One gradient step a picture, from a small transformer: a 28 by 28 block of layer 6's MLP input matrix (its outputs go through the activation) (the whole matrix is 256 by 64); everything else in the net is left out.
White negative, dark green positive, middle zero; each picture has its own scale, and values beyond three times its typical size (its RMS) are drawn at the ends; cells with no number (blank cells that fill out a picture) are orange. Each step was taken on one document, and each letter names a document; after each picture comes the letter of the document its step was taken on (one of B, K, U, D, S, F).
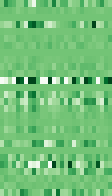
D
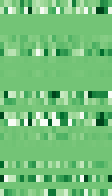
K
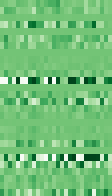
D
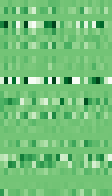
D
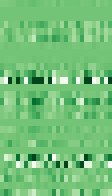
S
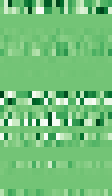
K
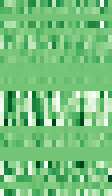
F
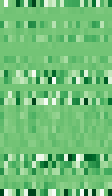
D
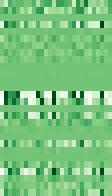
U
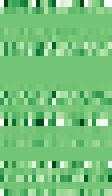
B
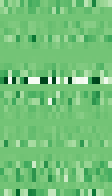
D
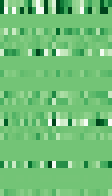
K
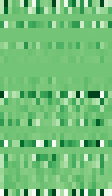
U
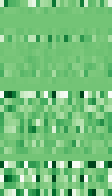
F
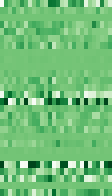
F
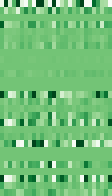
U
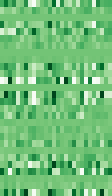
D
